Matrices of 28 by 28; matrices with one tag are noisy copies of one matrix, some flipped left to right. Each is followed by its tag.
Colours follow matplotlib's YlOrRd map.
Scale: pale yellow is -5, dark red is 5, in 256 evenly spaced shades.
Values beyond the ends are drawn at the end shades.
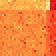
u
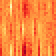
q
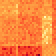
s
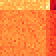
u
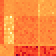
s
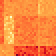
s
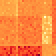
s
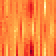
q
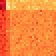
u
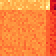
u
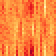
q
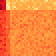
u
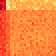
u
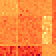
s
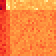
u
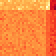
u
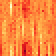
q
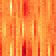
q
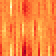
q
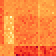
s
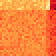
u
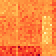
s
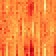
q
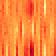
q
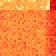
u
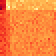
u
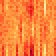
q
